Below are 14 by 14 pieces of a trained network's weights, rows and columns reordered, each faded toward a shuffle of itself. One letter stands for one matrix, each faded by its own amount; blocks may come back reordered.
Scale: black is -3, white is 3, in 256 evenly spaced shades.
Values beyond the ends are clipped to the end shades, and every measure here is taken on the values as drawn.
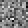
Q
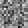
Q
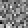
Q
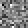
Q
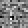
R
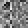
Q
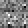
R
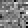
R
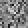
Q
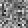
Q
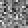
Q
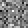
Q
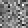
Q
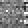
R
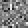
Q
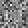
Q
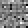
R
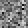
Q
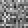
Q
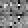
R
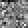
R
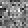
Q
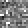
R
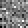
Q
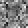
Q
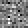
R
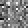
Q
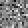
Q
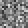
Q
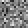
Q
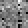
R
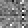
R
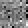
R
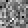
Q
